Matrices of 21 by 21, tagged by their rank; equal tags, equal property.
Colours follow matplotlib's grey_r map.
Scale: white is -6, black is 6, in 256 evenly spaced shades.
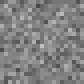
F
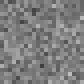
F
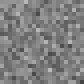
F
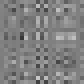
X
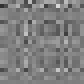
X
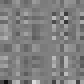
X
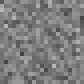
F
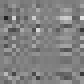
X
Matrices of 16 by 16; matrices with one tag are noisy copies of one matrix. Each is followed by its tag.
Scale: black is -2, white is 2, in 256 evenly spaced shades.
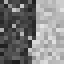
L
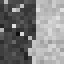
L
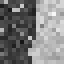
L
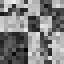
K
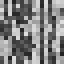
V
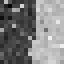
L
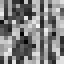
V
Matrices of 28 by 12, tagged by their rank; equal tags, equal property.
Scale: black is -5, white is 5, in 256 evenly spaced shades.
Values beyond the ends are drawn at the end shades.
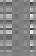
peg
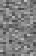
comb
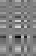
peg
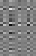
peg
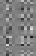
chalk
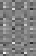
chalk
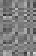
chalk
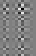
peg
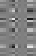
peg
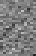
comb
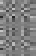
chalk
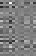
chalk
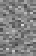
comb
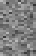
comb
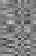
chalk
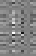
chalk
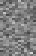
comb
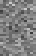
comb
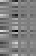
peg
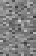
comb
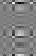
peg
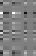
peg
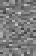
comb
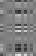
peg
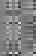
chalk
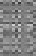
chalk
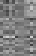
chalk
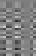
peg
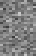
comb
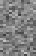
comb
